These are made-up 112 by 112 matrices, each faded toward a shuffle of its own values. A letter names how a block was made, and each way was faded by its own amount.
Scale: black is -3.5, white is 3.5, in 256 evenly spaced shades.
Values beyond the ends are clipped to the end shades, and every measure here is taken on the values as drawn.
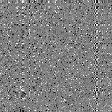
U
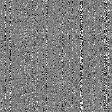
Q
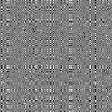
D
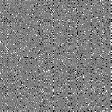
U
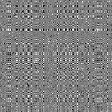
D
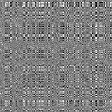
D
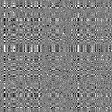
D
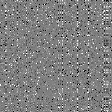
U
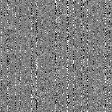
Q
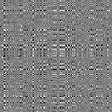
D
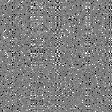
U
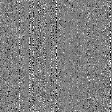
Q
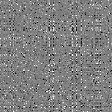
U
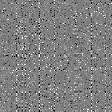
U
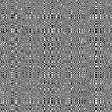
D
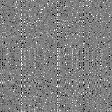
U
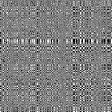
D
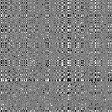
D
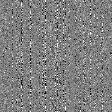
Q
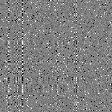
U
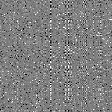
U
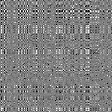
D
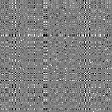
D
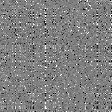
U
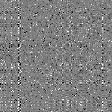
U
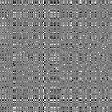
D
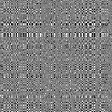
D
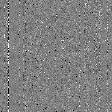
Q
